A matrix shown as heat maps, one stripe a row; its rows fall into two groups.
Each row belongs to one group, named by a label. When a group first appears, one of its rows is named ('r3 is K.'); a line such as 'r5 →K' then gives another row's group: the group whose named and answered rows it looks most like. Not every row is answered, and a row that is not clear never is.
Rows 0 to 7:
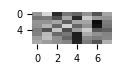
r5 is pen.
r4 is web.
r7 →pen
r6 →pen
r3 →pen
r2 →web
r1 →pen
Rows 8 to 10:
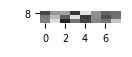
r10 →pen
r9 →pen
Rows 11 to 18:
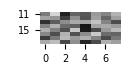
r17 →web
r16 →web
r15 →pen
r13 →web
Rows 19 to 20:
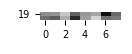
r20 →web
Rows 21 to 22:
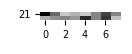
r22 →pen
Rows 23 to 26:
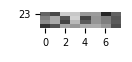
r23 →web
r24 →pen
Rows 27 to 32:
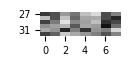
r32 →web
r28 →web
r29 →web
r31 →pen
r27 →web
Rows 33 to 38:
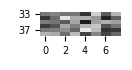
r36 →web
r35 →pen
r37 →web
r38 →pen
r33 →pen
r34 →web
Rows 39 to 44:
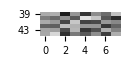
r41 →pen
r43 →pen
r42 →web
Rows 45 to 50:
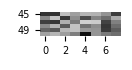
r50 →pen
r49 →web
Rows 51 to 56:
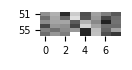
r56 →pen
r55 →pen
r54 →web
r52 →pen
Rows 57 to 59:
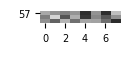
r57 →pen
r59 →web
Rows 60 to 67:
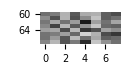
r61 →web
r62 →pen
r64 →pen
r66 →pen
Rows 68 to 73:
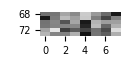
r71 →pen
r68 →web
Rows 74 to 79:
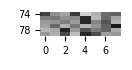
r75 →pen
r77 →web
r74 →web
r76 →pen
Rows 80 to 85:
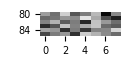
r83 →web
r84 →pen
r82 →pen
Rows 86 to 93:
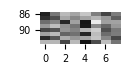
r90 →web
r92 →web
